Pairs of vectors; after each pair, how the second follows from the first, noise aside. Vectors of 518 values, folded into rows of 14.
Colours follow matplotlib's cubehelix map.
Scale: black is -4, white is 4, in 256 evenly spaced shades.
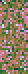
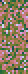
copied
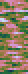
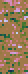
partly zeroed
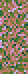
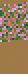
partly zeroed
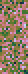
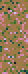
partly zeroed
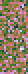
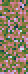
copied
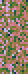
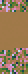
partly zeroed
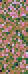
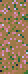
partly zeroed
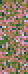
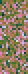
copied
